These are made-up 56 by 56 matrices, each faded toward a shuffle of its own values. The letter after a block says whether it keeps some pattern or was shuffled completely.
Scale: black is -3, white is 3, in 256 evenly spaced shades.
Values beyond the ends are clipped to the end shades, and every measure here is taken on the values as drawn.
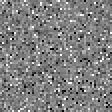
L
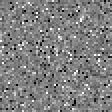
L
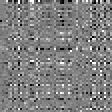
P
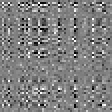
P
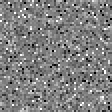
L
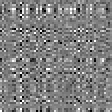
P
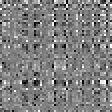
P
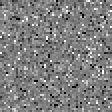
L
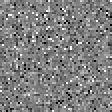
L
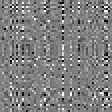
P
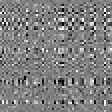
P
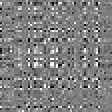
P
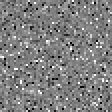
L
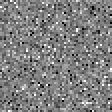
L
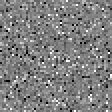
L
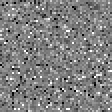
L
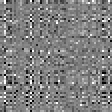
P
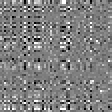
P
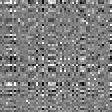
P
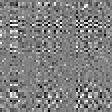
P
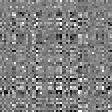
P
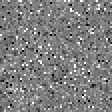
L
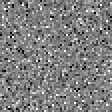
L
